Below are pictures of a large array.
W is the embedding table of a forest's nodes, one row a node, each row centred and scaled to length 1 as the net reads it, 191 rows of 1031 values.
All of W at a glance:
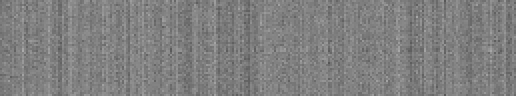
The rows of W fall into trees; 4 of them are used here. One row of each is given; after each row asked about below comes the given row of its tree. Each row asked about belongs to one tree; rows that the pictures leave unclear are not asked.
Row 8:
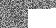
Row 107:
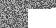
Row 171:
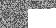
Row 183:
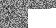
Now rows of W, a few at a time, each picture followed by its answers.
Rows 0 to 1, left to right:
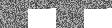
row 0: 171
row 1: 171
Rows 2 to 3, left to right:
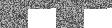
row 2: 171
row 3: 107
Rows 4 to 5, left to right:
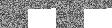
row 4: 171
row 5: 171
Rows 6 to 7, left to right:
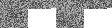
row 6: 8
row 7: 107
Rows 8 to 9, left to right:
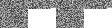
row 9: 8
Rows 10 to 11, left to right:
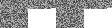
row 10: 171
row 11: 8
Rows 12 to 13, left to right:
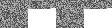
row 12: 171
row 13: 171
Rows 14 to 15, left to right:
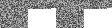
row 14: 107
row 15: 107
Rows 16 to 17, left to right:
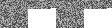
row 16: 171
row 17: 171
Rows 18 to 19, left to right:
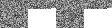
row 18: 107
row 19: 107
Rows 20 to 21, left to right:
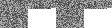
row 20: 107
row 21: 8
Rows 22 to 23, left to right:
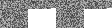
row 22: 171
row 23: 8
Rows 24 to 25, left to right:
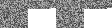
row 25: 107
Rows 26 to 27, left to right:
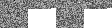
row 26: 183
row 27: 107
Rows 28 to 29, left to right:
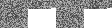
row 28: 8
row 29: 107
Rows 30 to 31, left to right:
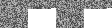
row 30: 107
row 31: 171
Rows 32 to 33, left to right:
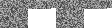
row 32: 183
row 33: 183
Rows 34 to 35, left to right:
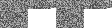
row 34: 107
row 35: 107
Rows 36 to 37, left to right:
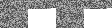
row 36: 183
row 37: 171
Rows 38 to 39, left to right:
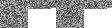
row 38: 107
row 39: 8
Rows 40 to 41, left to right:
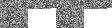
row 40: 183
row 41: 107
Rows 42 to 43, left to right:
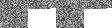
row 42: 8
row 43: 183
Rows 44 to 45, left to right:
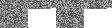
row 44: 8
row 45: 107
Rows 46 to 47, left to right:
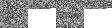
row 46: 183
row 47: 171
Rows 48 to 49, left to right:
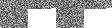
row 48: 107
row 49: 8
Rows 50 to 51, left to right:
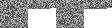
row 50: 183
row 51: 107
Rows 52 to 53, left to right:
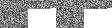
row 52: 171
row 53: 107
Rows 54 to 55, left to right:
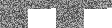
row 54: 171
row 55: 8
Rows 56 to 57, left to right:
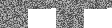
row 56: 107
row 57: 107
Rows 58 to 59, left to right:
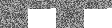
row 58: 171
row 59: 8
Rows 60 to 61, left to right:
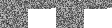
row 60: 107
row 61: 107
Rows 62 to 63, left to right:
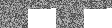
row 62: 171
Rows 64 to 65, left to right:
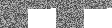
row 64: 171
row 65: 8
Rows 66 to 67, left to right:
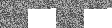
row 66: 171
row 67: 107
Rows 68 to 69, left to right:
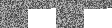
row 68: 8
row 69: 171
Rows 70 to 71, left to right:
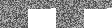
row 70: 171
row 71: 8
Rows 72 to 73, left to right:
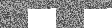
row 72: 171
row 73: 107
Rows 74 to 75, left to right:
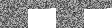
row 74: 183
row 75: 183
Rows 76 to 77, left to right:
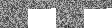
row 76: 183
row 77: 171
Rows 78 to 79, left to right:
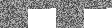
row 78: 183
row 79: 8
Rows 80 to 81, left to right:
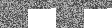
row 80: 107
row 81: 107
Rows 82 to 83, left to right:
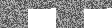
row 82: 107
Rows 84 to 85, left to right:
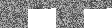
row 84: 107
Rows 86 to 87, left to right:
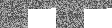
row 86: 8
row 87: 171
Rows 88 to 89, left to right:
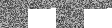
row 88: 8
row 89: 183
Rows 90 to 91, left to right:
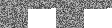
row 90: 107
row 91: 183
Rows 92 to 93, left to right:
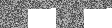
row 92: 8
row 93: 171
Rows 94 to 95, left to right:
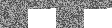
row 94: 171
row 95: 107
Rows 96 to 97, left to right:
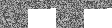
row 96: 171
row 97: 171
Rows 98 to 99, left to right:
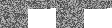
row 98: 171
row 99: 183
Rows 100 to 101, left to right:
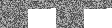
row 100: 171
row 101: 171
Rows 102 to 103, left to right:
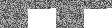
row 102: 171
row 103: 171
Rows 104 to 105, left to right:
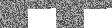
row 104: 171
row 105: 107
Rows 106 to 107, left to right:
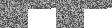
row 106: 107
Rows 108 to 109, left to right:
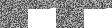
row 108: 8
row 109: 183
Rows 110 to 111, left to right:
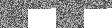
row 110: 8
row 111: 171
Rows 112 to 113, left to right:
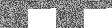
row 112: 171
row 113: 171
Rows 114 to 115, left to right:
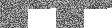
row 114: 8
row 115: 107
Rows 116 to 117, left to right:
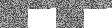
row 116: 8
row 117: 8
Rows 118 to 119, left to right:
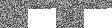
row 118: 107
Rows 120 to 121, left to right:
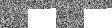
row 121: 171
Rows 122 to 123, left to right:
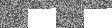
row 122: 8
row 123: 171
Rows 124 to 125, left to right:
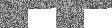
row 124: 183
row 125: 107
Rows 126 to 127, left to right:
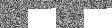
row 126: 183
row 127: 171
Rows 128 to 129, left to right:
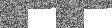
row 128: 107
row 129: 183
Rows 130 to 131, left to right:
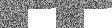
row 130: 107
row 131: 8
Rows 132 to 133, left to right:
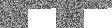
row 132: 171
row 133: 8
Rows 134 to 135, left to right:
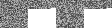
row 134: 8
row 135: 171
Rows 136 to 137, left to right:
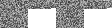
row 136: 107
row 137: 8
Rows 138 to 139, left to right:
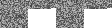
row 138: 171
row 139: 107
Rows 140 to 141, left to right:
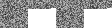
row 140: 183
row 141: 107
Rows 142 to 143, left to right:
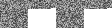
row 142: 107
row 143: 171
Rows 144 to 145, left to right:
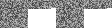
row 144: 8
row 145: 183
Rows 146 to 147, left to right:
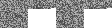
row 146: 107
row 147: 107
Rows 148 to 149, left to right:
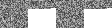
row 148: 171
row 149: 171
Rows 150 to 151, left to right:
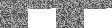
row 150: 171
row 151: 183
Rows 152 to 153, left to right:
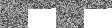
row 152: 107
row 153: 171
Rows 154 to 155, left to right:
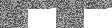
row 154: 8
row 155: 8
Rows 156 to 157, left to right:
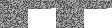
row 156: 183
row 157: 183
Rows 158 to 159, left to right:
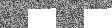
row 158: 171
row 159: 107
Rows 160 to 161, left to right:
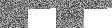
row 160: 8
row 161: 8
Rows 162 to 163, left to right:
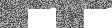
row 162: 8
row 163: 107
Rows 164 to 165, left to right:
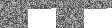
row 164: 107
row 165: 183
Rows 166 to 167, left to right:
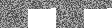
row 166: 8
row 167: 171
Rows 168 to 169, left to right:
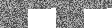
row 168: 107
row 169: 171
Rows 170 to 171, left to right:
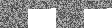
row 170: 183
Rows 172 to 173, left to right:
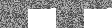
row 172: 171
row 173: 107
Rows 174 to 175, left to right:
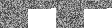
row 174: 183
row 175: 171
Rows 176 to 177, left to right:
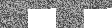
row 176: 171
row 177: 107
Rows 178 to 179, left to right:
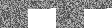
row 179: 183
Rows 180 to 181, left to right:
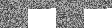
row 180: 183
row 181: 171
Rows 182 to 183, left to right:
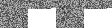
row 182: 107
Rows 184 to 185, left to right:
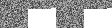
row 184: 8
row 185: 107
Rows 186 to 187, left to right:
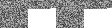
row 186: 171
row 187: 107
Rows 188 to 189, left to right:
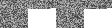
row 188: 171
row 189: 171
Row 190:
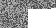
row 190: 107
